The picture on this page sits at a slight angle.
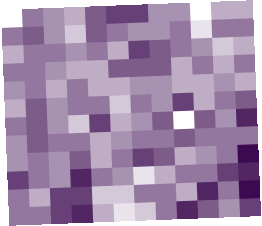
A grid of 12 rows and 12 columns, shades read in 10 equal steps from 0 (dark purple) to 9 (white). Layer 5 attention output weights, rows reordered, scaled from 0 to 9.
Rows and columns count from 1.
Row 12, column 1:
4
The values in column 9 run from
1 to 9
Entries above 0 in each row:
12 12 12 12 12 12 12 12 11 12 11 12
